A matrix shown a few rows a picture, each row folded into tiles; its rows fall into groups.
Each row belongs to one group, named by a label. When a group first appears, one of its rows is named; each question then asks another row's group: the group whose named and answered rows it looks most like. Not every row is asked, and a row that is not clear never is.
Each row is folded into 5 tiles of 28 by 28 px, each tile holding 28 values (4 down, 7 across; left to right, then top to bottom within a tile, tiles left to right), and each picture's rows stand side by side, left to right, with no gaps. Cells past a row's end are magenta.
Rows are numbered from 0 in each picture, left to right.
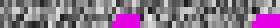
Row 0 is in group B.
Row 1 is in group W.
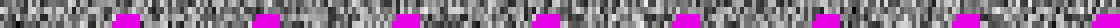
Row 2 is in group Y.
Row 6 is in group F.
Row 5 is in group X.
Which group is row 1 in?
W
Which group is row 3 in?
B
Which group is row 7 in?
B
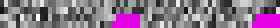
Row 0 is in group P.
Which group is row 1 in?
F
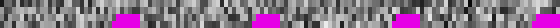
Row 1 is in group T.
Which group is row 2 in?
F
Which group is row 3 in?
F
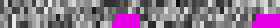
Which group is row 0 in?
Y
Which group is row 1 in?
X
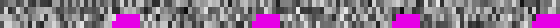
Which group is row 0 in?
W
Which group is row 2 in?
P
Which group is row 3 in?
Y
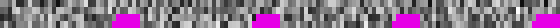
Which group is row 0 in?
B
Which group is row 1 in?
F
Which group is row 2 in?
T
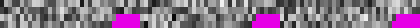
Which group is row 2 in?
X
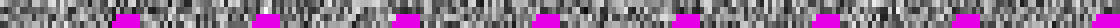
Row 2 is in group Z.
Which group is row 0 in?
P
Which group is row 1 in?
W
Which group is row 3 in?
Z
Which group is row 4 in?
P
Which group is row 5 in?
Z
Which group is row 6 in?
P
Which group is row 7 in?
Z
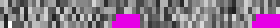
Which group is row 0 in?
Y
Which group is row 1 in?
F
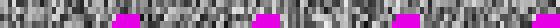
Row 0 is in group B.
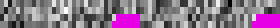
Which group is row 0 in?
B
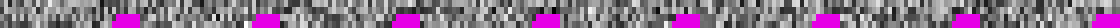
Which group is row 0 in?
Y
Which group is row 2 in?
P
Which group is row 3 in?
P
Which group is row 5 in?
Z
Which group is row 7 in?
X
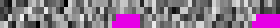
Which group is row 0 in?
X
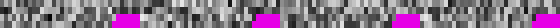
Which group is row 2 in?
T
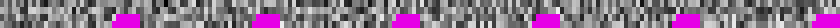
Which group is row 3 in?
W
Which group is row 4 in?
T
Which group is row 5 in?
W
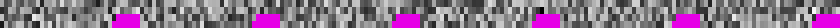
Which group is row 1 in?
T
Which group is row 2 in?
F
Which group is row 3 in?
X
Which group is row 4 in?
Y
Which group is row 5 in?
F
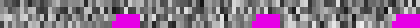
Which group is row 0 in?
W
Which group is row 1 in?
X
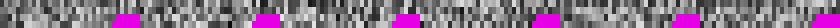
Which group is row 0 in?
Y
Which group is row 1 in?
Z
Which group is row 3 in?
P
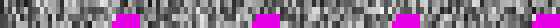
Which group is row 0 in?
Z
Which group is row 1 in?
F
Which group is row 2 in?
B
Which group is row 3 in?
T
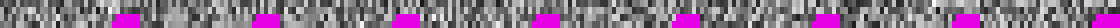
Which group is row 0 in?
X
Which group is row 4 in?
B
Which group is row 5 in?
B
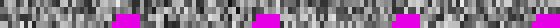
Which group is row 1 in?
X
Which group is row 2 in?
W
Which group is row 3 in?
T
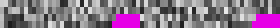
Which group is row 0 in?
T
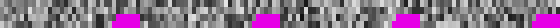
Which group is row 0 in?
Y
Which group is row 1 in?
B
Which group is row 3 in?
T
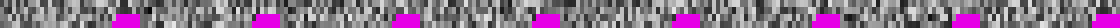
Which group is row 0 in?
Z
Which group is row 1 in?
Y
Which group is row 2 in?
X
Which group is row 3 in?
F
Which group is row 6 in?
T
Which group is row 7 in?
Z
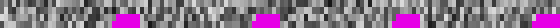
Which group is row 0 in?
W
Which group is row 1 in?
T
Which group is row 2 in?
X
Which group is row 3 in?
T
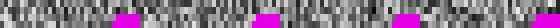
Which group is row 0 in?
W
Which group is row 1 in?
W
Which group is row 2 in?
F
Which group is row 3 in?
P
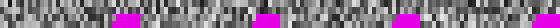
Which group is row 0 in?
T
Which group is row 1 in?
Z
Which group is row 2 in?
Y
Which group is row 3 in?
W
